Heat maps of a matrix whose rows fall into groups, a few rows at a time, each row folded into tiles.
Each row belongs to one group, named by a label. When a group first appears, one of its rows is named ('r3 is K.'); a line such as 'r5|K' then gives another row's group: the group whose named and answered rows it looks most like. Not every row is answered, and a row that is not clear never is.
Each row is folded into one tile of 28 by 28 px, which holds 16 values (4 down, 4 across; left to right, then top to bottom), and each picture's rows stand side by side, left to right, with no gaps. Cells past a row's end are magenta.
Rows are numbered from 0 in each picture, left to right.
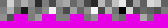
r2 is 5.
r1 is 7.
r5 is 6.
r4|5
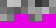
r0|6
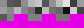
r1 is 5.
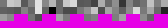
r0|6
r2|6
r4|7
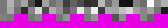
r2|7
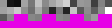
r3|7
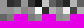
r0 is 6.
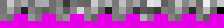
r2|7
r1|6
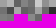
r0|5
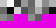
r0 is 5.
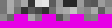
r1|6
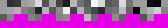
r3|6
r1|5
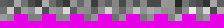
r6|7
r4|7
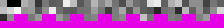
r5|6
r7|7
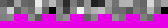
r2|7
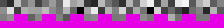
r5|5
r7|5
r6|6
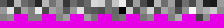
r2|7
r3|6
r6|7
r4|5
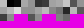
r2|5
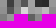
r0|7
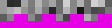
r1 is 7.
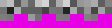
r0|5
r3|5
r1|6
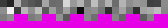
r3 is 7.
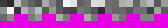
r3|6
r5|5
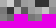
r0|5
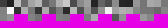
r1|5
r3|7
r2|5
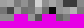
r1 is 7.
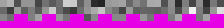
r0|5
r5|6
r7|7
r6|7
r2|6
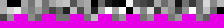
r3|7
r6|7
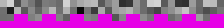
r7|6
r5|6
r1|7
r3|5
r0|5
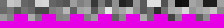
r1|6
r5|6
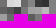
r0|6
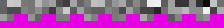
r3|6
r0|6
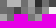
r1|7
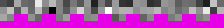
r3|7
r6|7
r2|7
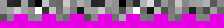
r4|7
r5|5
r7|5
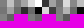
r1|5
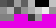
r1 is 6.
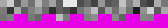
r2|6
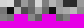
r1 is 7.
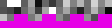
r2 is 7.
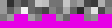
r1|6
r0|7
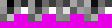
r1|7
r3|7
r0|7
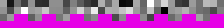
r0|7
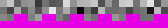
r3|5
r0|5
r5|5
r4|6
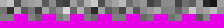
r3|5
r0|5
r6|7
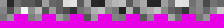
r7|7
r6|6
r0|7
